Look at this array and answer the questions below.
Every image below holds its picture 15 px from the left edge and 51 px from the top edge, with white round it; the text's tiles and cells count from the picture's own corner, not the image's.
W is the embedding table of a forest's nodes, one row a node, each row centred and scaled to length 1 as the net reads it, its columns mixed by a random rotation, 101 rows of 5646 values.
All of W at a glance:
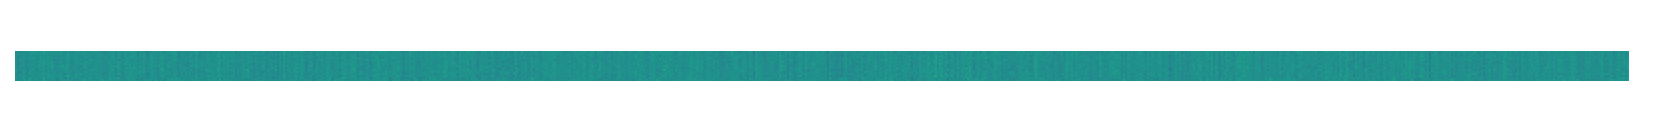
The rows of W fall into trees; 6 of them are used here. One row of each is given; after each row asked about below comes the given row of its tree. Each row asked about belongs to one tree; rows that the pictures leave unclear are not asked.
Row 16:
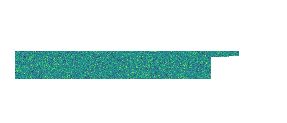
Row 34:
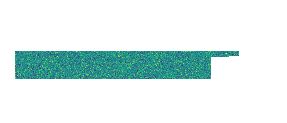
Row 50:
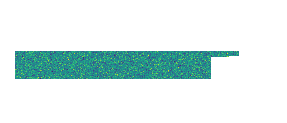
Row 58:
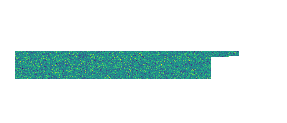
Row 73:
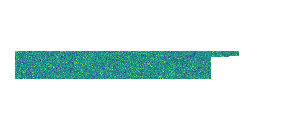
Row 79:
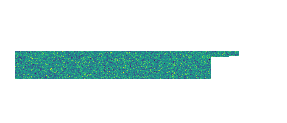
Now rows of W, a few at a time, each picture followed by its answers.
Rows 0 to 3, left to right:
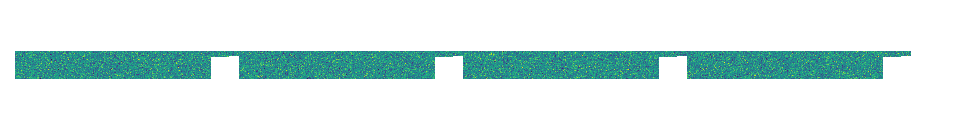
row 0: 50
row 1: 16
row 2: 79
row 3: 34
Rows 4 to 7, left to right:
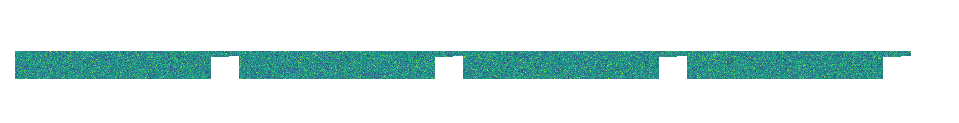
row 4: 34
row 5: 73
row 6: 79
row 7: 79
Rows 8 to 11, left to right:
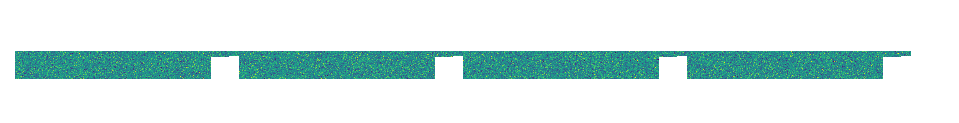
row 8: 73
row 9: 50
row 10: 58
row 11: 34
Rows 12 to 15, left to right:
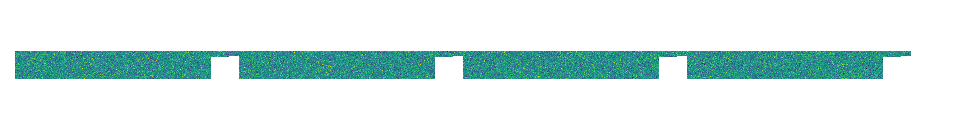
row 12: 79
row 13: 34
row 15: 58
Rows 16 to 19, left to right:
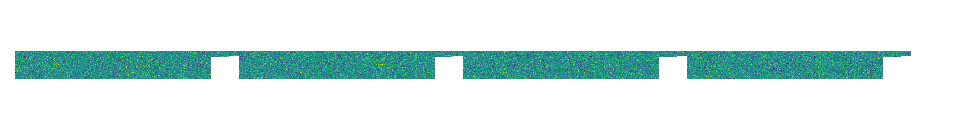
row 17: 50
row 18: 58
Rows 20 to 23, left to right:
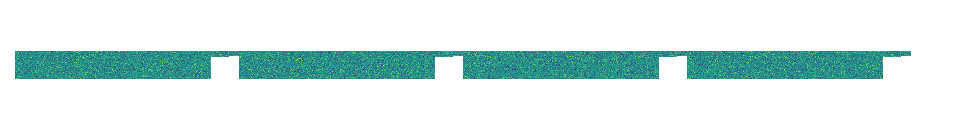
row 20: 73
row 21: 79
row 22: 50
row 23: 73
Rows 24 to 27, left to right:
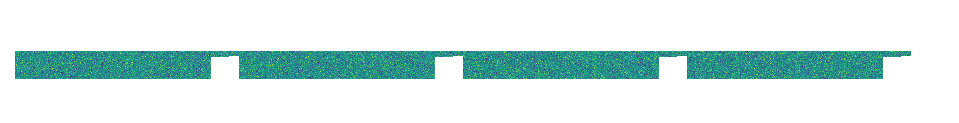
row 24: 16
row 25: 16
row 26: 58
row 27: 79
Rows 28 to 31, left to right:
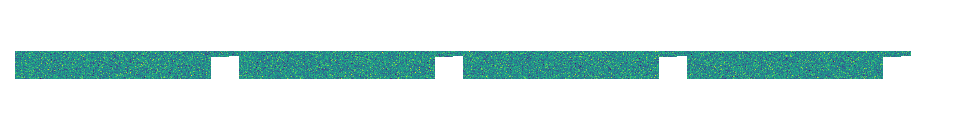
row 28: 50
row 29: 58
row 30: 58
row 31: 34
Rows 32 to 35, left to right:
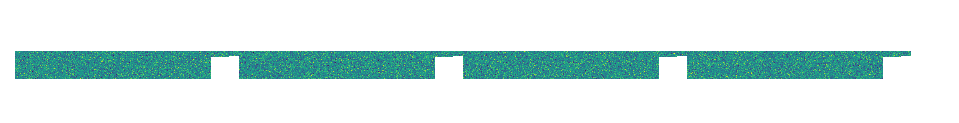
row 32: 16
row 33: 79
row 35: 50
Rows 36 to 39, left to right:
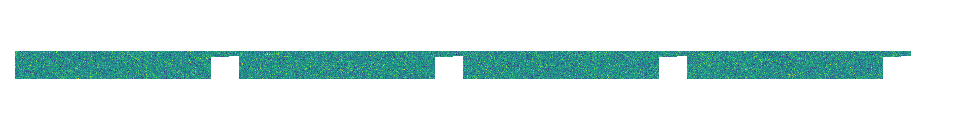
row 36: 58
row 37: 79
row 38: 58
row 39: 50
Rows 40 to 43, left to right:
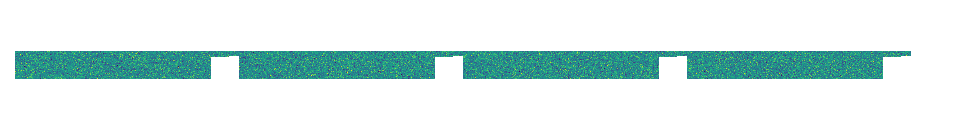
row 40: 50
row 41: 79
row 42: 79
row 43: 16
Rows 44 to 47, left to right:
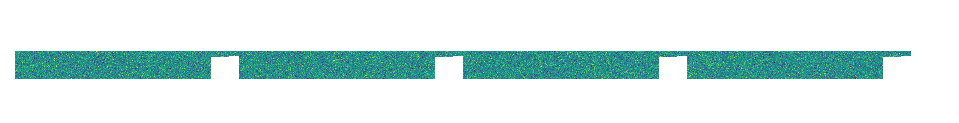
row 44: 16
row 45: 16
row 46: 58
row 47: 50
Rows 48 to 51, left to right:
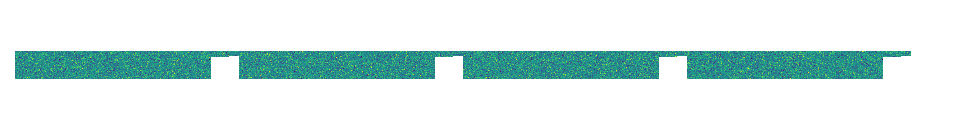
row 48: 79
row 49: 79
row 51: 58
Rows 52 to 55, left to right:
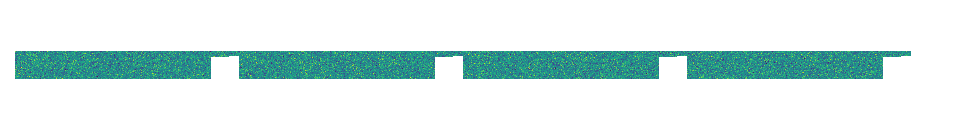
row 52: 50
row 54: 50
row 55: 50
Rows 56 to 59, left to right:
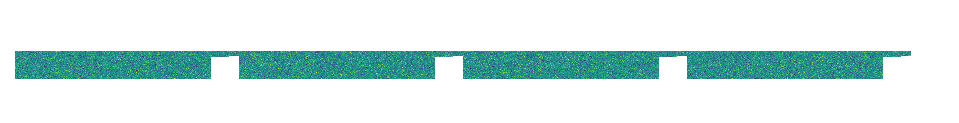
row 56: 58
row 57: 50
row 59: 16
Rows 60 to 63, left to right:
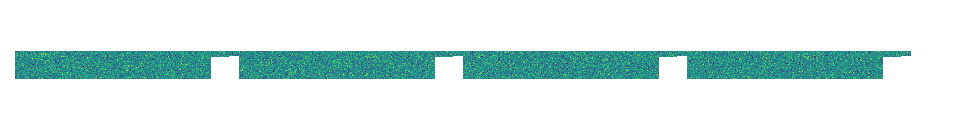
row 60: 79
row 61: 16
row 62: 50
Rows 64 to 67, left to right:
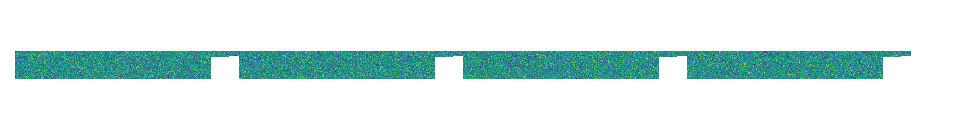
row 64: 79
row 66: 58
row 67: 50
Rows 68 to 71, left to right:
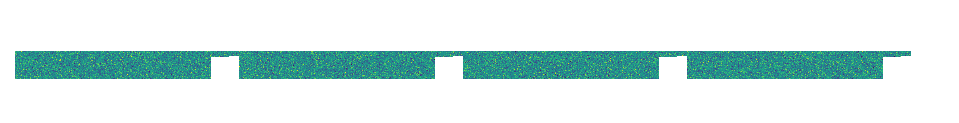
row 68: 58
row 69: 58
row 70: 16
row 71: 58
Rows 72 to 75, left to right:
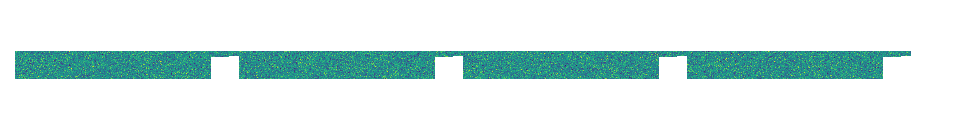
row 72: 58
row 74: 50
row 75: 16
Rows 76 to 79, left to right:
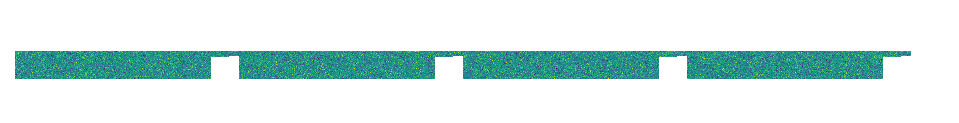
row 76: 73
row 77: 34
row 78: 79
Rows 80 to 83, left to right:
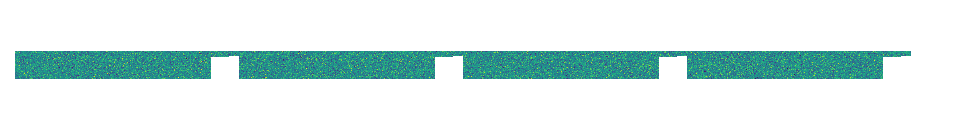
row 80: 16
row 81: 79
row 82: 73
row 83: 16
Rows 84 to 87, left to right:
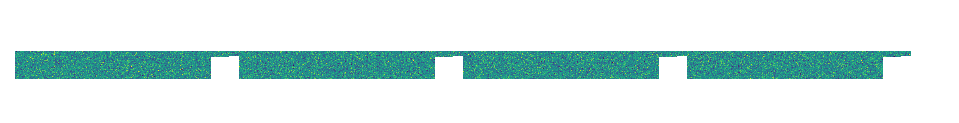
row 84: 79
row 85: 58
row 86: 50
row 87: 58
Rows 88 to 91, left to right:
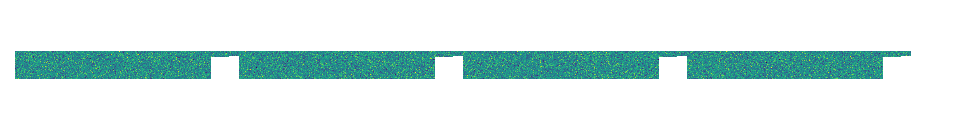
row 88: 34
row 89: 58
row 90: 58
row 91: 16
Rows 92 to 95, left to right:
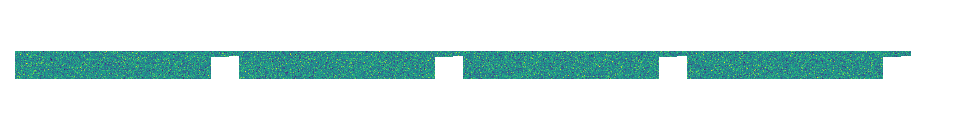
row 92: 50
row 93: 16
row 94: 73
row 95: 34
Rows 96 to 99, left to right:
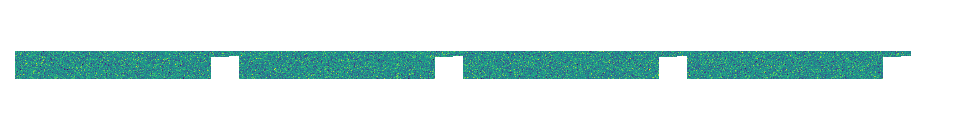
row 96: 50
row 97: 79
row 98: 16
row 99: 34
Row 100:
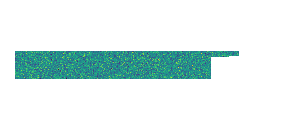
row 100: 50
